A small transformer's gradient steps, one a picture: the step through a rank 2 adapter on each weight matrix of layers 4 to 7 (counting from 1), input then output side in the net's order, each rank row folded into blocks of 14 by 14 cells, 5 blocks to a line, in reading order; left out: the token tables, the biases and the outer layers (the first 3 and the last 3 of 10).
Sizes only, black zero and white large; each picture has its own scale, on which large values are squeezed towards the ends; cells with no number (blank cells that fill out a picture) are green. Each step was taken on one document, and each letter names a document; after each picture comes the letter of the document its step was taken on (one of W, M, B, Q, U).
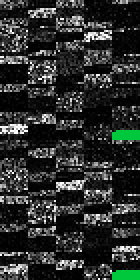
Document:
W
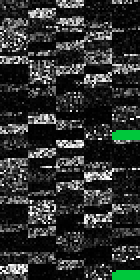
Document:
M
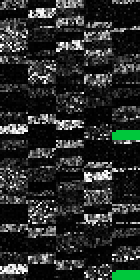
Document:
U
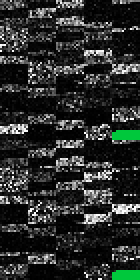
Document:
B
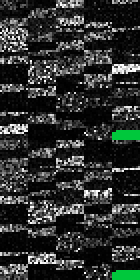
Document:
M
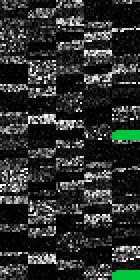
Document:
B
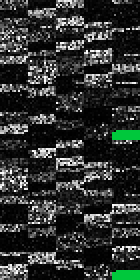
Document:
W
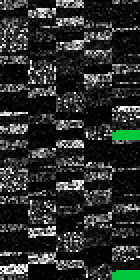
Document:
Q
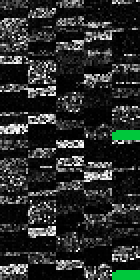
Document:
Q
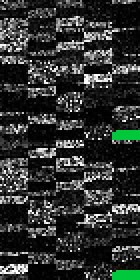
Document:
Q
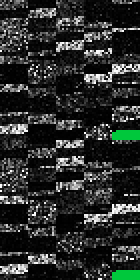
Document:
U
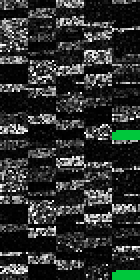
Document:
B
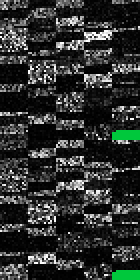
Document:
M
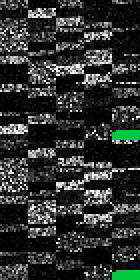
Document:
M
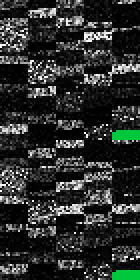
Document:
U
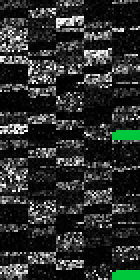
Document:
W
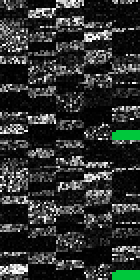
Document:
B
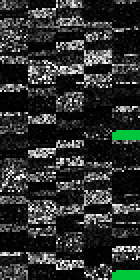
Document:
W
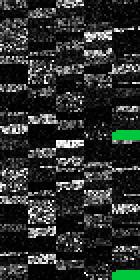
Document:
B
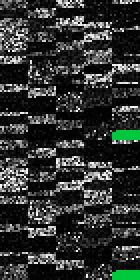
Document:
Q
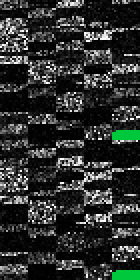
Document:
Q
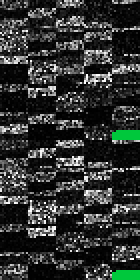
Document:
M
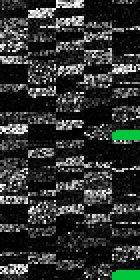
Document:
B
